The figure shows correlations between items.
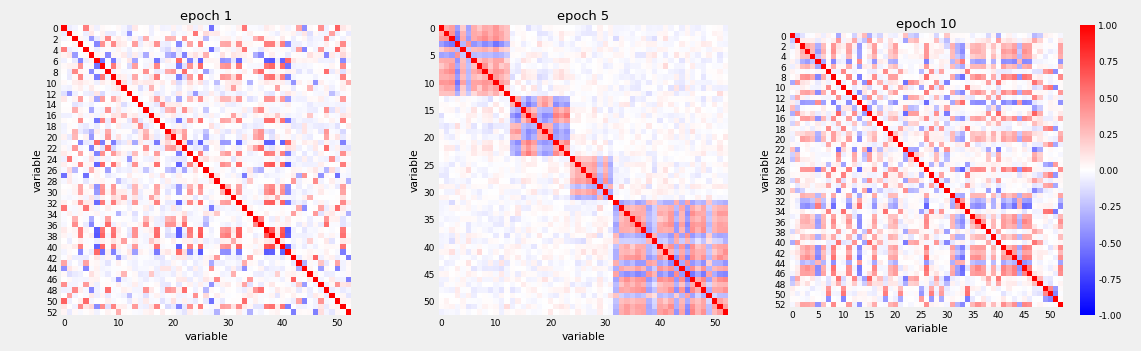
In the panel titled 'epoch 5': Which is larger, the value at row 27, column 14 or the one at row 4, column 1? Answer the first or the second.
the second
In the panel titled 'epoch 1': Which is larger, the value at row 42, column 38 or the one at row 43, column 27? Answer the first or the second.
the first
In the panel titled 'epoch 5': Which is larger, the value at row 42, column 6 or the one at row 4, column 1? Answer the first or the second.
the second
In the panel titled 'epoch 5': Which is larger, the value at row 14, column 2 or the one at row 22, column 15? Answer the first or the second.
the second
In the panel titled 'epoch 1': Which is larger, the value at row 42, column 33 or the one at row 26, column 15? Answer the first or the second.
the first
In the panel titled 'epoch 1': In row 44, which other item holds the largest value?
27
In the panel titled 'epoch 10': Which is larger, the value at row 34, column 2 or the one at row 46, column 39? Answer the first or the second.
the second
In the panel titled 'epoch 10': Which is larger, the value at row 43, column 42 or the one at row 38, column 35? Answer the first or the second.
the first
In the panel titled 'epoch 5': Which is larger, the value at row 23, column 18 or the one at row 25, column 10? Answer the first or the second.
the second
